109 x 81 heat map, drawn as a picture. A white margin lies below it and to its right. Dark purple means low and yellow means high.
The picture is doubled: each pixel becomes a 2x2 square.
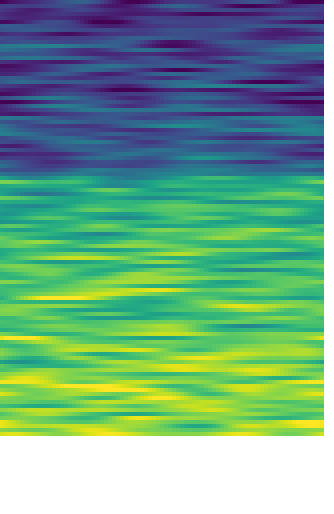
Values rise toward the bottom. A horizontal seam about 40% of the way down splits the table, and the bottom part is higher. Streaks run across, left to right.
